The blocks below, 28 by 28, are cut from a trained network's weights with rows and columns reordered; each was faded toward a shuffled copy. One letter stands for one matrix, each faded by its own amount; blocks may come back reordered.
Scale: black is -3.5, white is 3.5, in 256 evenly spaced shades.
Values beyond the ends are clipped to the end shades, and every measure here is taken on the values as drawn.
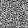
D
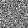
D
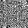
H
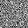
D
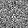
D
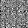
H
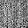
H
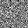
D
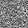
D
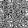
H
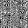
H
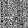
H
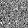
D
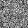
D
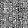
H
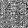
H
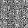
H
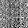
H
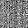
H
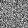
D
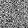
D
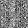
H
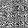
H
